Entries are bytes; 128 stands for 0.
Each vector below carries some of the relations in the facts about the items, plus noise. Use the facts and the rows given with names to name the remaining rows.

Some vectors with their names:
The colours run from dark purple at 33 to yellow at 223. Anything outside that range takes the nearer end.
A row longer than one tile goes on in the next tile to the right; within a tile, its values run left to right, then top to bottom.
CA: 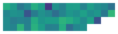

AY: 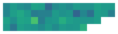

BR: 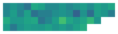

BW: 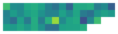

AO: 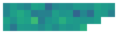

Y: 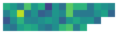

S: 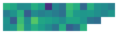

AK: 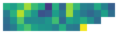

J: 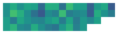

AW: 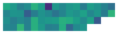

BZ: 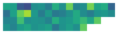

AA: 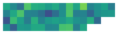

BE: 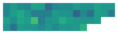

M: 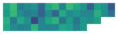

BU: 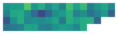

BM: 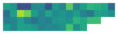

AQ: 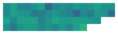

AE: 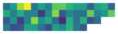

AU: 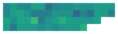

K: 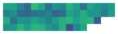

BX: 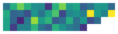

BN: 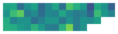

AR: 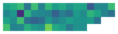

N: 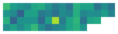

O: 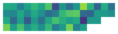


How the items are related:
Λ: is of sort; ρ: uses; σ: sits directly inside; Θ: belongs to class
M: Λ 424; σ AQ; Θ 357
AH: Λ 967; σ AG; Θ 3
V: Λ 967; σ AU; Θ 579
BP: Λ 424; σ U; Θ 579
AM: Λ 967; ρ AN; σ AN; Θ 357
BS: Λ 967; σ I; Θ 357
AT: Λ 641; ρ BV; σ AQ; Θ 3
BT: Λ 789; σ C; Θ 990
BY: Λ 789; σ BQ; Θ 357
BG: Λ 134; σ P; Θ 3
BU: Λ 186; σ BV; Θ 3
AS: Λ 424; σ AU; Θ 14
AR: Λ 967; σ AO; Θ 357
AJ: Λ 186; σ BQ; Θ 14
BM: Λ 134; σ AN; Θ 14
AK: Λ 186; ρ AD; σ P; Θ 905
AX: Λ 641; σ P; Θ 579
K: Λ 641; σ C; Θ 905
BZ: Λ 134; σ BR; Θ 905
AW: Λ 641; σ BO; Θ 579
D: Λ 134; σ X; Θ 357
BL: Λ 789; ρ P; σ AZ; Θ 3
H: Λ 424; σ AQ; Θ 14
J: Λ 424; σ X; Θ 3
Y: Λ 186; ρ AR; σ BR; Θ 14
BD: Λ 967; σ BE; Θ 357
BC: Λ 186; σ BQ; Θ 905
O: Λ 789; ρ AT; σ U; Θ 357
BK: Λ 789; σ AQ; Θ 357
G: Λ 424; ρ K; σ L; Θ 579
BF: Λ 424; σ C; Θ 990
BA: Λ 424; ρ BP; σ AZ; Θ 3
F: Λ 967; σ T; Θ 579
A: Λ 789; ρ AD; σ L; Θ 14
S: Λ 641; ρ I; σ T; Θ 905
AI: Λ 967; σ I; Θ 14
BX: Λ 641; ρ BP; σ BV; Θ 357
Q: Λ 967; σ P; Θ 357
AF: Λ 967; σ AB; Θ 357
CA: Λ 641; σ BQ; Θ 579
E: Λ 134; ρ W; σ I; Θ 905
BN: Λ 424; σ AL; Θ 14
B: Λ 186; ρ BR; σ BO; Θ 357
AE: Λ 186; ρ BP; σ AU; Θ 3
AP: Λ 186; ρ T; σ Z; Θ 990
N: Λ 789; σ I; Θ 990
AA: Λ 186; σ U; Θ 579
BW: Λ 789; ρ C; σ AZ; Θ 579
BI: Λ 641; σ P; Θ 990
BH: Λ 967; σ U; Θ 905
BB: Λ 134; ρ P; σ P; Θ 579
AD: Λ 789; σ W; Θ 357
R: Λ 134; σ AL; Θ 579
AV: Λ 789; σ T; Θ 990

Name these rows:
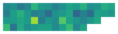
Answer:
U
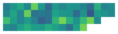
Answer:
P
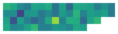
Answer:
BK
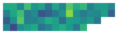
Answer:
B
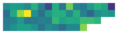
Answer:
BG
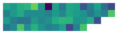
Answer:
AX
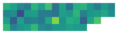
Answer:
BY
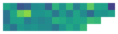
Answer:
R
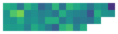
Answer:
G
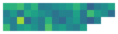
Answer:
AM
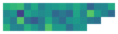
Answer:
BS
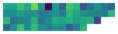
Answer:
BI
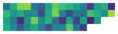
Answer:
BA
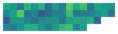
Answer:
AJ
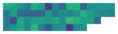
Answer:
AT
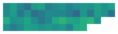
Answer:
I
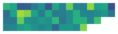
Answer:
E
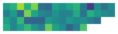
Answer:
Q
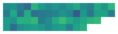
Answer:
BV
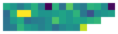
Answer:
BB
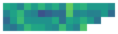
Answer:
BC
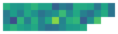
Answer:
BL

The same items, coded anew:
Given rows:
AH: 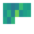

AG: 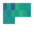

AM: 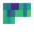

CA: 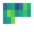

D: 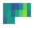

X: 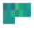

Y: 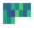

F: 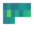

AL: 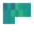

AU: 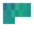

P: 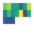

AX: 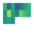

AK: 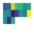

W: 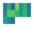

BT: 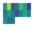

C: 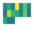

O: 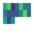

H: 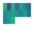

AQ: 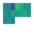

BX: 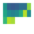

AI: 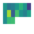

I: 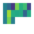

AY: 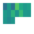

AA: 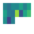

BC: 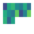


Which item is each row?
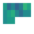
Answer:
BF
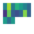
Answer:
BW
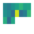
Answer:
BU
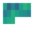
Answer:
J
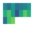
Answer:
S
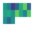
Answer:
AR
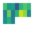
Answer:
BG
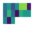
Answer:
AD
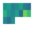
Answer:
BH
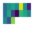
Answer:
A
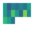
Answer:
BP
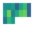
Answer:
BM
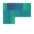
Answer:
M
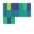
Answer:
BY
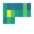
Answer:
K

